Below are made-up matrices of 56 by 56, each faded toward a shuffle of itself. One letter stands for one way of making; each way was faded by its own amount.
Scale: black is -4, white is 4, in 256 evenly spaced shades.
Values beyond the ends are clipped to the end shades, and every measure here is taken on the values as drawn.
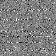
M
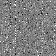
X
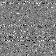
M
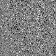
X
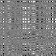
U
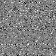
M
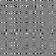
U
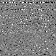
M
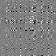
U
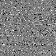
M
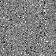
X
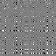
U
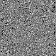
X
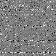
M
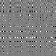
U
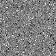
X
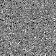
X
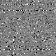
M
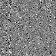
X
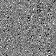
X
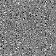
X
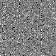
X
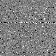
M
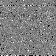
M
